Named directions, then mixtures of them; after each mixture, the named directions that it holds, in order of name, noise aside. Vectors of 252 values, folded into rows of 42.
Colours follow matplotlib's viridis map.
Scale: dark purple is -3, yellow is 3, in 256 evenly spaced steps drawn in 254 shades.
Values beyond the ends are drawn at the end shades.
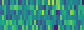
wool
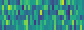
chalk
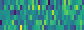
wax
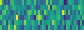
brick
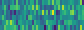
wax, wool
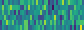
chalk, wax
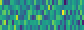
brick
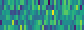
wax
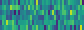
chalk, wax, wool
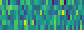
brick, chalk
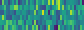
wool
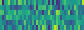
wool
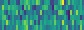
chalk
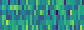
chalk, wool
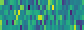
brick, chalk, wax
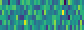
brick, chalk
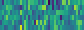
chalk, wax, wool
